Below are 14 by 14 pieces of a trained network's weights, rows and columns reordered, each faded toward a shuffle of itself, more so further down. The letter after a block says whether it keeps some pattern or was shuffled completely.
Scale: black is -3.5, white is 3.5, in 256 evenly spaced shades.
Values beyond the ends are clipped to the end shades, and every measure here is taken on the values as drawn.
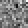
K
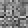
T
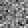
K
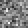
K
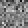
T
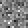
K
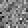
K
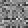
T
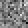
K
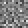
T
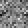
K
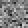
K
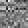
T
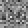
T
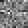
T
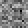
T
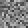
K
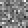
K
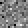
K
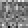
T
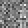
T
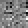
T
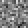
K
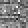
T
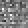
T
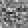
T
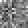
T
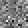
T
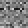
T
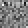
T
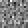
K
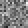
K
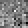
T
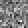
K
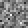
K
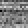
T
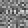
T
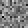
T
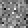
K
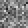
K
